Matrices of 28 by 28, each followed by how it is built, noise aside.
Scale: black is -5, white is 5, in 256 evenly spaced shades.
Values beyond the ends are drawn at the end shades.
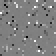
sparse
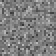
noise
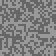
noise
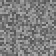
noise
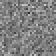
noise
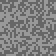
noise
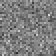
noise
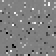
sparse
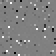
sparse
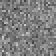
noise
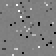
sparse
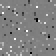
sparse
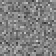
noise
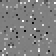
sparse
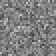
noise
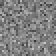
noise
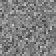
noise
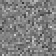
noise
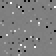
sparse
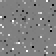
sparse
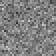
noise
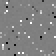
sparse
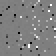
sparse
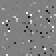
sparse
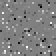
sparse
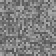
noise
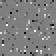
sparse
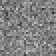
noise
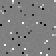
sparse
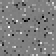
sparse
